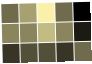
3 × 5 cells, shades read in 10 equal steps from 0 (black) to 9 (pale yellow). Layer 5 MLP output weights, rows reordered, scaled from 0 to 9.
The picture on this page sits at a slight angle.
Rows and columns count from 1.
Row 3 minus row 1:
-2 -3 -6 -2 4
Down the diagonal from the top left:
4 5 3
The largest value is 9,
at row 1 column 3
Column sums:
11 14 19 11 5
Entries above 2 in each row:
4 4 3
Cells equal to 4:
3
